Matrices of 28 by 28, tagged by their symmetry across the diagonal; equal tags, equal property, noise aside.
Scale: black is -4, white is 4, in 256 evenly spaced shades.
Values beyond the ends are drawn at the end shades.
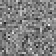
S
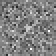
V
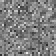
S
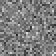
V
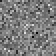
V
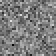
S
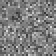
V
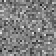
S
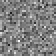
S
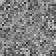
V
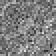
V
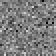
S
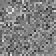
V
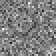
V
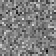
S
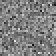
S
